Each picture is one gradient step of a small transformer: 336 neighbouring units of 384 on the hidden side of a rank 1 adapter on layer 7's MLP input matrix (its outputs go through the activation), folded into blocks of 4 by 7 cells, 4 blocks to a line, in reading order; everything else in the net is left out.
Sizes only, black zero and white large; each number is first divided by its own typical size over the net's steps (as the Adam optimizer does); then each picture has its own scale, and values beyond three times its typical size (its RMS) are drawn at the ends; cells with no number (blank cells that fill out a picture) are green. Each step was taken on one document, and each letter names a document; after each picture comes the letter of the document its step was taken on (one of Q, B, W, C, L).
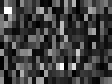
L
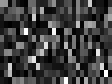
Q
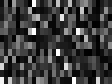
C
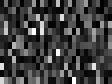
C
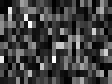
L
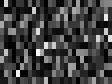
Q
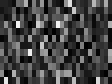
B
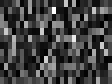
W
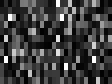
C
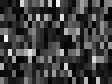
C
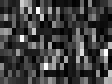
L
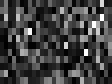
Q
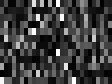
C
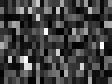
W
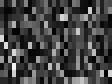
L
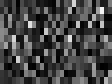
L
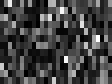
Q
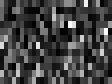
W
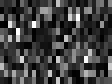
L
